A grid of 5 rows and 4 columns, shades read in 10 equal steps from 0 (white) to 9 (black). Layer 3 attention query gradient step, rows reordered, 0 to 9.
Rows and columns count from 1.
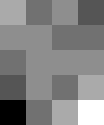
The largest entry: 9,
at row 5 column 1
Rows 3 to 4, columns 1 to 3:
5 4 4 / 6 4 5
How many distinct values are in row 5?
4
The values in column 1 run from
3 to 9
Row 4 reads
6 4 5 3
